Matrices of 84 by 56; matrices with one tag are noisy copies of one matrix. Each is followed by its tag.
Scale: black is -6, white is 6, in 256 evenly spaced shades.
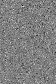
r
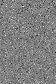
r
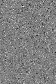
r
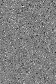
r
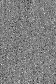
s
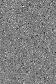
r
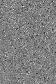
r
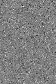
r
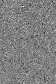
r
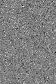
r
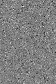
r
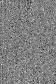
s
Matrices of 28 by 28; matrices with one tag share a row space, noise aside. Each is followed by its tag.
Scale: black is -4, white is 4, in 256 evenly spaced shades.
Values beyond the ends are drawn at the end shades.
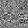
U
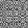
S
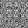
S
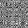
S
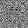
S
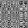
U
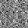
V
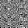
U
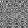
S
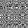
S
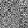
U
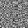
V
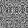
S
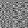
V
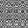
S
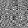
V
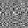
V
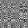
U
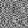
V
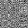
U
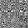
U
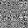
U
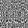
S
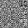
U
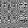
U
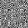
U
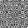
S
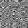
V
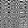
U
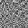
V
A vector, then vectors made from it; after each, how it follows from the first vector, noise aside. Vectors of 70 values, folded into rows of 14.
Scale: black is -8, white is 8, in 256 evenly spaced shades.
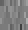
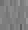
shrunk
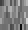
scaled up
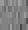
sign-scrambled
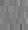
shrunk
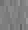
shrunk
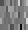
scaled up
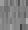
sign-scrambled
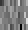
scaled up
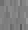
shrunk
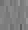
shrunk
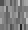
scaled up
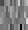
scaled up
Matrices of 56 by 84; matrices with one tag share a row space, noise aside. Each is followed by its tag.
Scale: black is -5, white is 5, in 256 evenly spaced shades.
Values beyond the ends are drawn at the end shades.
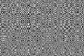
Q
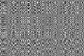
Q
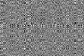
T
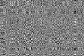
T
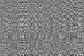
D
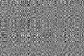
Q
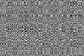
D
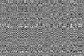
D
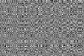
D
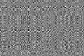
Q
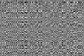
D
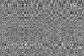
D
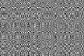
Q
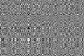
Q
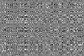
D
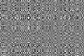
Q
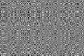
Q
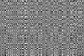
D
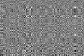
T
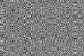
T
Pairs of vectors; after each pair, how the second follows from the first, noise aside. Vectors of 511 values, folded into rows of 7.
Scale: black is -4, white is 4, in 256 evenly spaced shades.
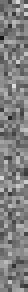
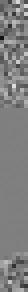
partly zeroed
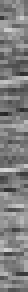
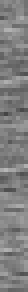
shrunk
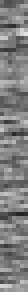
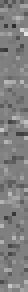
partly zeroed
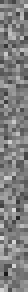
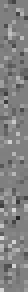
partly zeroed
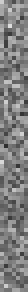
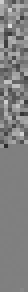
partly zeroed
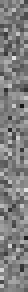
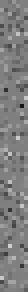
partly zeroed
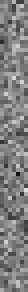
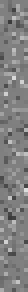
partly zeroed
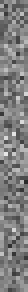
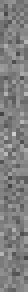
shrunk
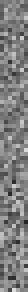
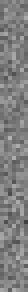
shrunk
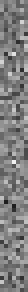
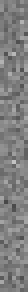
shrunk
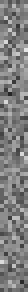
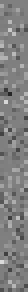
partly zeroed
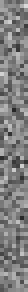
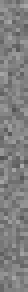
shrunk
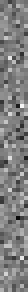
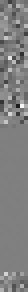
partly zeroed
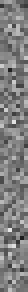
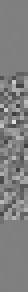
partly zeroed
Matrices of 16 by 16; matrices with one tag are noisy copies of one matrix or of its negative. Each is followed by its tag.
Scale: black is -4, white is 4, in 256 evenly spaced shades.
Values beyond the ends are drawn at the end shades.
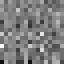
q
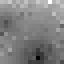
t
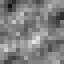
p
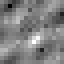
p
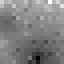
t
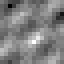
p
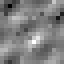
p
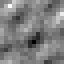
p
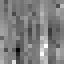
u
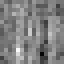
u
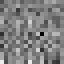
q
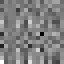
q
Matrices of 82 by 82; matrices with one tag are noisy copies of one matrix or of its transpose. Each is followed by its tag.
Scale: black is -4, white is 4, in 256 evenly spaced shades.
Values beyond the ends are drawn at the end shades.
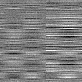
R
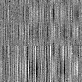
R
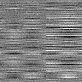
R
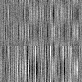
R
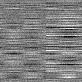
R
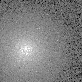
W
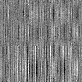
R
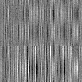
R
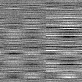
R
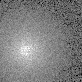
W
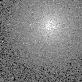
W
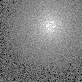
W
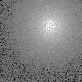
W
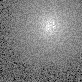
W
